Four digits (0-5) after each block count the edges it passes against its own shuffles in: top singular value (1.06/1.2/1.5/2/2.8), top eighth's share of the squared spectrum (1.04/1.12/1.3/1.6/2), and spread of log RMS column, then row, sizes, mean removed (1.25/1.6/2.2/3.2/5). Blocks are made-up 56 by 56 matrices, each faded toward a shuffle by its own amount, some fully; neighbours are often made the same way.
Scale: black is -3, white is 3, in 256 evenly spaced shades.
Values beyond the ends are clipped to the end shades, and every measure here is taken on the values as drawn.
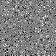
3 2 1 1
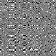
4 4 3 3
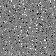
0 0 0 0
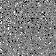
1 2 1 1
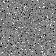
0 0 0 0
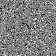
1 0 0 0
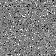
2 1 0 0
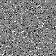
2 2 0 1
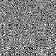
4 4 2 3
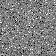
1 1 0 0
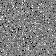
0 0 0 0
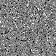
1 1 0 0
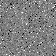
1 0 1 0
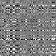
4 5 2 4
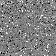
1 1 0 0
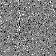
2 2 1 0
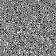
2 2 1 0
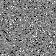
0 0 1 0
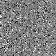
2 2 1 0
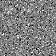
2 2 1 0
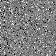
1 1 0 0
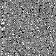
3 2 1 0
